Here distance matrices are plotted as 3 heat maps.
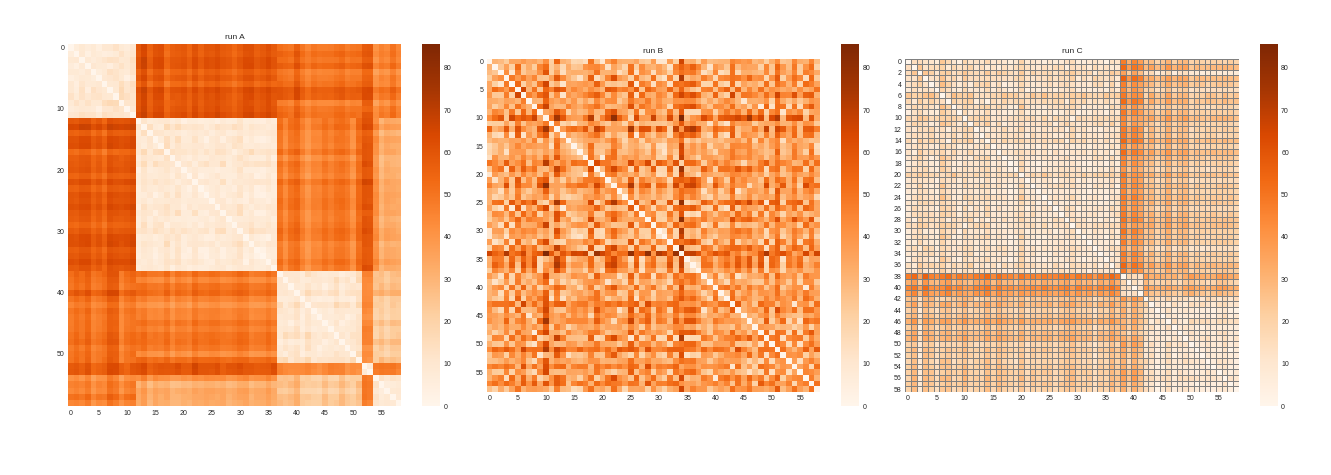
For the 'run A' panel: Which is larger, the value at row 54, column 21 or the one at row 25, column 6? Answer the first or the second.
the second
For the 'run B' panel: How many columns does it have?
59
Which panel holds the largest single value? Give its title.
run B
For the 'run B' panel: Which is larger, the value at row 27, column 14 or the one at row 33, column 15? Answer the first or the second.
the second
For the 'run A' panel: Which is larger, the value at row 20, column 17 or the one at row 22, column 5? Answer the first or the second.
the second
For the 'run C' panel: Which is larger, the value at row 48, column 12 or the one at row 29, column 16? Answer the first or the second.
the first
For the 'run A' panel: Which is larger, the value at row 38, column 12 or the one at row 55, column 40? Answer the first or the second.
the first
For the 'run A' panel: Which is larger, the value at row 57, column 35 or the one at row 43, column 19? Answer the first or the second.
the second
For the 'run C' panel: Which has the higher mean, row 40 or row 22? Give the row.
40
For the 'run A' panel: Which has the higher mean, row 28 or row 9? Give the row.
9
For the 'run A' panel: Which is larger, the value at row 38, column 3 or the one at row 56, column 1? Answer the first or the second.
the first
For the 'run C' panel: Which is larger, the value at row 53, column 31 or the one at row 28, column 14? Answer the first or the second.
the first
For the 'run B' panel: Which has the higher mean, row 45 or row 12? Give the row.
12
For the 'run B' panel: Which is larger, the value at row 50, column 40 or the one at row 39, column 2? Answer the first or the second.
the first
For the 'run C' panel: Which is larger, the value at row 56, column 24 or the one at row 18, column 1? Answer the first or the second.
the first
